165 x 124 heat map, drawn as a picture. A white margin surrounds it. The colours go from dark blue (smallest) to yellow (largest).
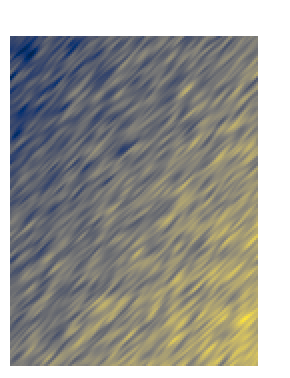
The field climbs toward the bottom right. No lone cell stands out from its neighbours. The bottom right is the ninth with the highest average. The ninth with the lowest average is the top left. The grain runs diagonally up to the right. No single row or column stands out from its neighbours.
